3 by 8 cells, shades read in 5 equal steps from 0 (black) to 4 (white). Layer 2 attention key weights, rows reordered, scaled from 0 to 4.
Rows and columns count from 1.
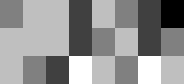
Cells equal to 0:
1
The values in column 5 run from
2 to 3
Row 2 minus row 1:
1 0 0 0 -1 1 0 2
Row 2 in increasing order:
1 1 2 2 3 3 3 3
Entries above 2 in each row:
3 4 5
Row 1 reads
2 3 3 1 3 2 1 0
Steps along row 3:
down down up down down up down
